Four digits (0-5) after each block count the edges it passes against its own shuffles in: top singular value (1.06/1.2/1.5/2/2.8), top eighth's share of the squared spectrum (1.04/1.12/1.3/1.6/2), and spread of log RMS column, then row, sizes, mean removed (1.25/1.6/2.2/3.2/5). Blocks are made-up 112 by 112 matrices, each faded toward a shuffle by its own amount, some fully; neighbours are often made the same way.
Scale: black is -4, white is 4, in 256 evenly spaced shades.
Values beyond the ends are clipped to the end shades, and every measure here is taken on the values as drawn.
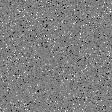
0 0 0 0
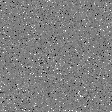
0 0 0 0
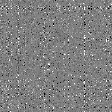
2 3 3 2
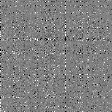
3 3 3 3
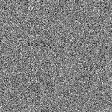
3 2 1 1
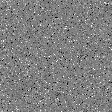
2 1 0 0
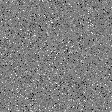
2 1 0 0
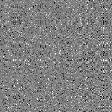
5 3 2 2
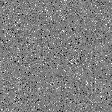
3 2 1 0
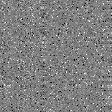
4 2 1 1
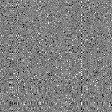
5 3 2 2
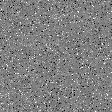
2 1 0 0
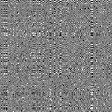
5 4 3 3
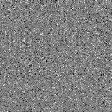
4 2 1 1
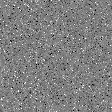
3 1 0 0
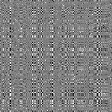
5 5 4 4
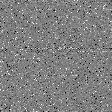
3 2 0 1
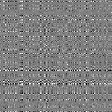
5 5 4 4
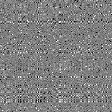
5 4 3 3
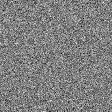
2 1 0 0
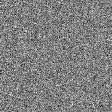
3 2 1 0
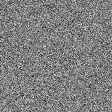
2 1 0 0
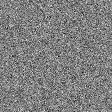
0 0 0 0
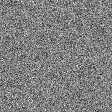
0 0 0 0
